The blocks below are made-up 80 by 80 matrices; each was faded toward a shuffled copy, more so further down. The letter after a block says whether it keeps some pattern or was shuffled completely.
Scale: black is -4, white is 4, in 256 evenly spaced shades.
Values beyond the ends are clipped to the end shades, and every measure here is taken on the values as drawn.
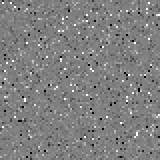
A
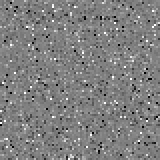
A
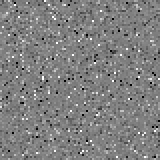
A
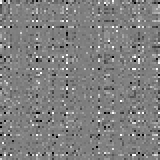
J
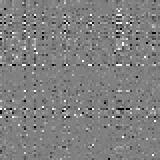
J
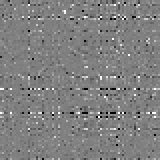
J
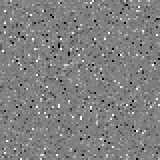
A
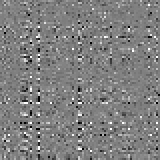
J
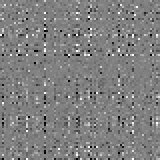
J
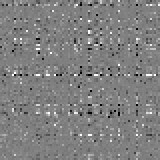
J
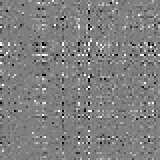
J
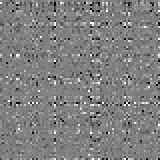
J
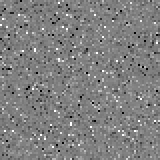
A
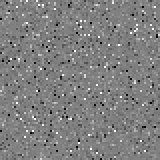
A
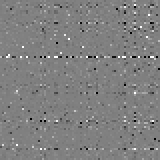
J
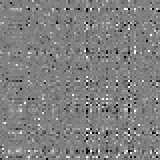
J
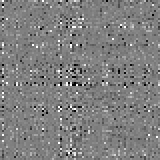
J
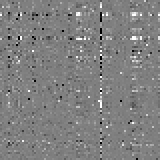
J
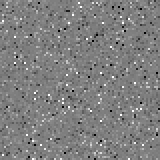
A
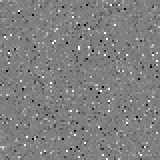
A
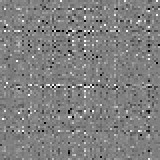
J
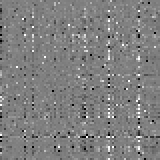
J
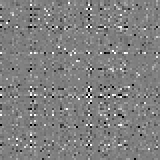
J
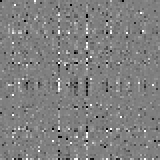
J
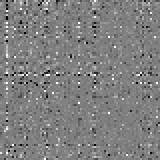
J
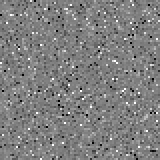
A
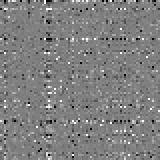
J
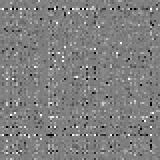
J
